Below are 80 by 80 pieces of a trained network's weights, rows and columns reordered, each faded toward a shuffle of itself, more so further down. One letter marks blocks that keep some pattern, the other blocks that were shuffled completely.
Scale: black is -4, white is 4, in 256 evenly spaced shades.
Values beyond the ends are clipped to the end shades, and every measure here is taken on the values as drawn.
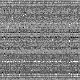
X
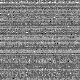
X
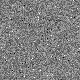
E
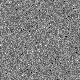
E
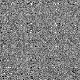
X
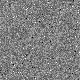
E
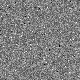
E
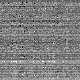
X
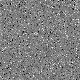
E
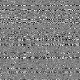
X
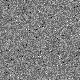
E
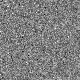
E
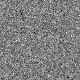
E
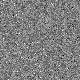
E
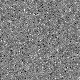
E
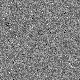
E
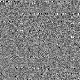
X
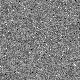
E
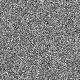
E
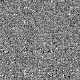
X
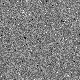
E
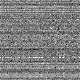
X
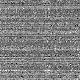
X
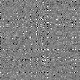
X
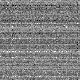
X
